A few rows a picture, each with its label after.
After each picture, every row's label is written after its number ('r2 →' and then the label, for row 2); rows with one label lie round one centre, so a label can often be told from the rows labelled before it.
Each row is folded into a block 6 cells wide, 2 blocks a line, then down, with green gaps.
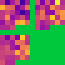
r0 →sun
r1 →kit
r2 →kit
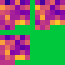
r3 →sun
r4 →sun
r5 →sun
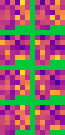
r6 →kit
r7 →kit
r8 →sun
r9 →sun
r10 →kit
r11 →sun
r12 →kit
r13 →sun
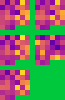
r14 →kit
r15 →kit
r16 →kit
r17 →sun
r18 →kit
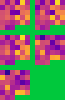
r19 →kit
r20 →kit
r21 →kit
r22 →sun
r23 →sun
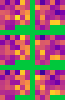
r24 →kit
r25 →sun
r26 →kit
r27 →sun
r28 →kit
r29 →sun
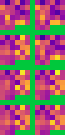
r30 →sun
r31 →sun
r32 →kit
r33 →sun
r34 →kit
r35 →kit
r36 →kit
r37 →kit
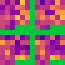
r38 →kit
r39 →kit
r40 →sun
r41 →sun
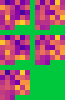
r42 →sun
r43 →kit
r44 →sun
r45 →kit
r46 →kit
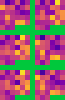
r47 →sun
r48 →kit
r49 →kit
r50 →sun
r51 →kit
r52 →sun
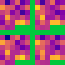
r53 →sun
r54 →sun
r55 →sun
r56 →sun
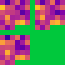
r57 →sun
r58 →sun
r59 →sun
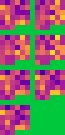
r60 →sun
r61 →kit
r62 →kit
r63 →kit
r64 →sun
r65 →sun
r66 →sun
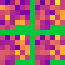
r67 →sun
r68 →kit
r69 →kit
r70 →kit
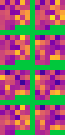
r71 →kit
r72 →kit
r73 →kit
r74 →sun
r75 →sun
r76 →sun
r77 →kit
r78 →sun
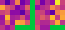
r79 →sun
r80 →kit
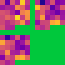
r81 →kit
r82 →sun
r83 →sun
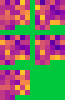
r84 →kit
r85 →sun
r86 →sun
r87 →sun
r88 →kit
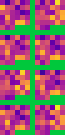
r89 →sun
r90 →kit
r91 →sun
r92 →sun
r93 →kit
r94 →sun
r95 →sun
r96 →kit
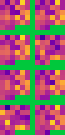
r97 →kit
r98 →kit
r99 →kit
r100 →sun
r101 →kit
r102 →kit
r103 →sun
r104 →kit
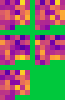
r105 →kit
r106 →kit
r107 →sun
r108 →sun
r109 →kit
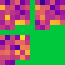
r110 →sun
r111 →sun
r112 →kit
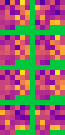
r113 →kit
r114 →sun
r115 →kit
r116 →kit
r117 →kit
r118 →kit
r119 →sun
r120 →sun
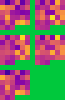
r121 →sun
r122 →kit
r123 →kit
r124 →kit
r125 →sun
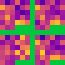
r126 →sun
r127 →sun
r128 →kit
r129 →sun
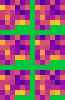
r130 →sun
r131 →sun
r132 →sun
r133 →sun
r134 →sun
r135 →sun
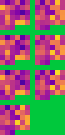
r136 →sun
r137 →kit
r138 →sun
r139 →kit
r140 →sun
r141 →kit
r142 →kit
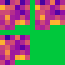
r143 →sun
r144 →sun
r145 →sun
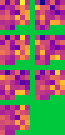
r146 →kit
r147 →sun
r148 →kit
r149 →sun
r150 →sun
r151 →kit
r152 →kit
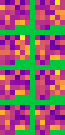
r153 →sun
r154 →kit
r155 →kit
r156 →sun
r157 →sun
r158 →kit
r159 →sun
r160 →sun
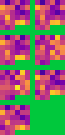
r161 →sun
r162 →sun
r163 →sun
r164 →kit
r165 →kit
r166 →sun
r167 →sun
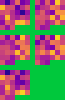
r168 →sun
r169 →kit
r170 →kit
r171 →kit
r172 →sun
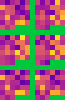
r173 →sun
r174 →kit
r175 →kit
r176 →kit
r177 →sun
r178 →sun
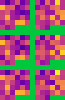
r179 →sun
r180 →kit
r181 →sun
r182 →kit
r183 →sun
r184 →kit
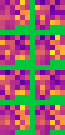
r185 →kit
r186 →sun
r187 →sun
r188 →kit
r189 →sun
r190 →sun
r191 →kit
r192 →kit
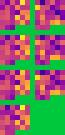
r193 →kit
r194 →sun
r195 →kit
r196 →sun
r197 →kit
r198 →sun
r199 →kit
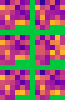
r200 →sun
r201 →sun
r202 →sun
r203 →kit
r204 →sun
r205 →sun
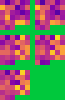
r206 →sun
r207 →sun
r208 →kit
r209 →kit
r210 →kit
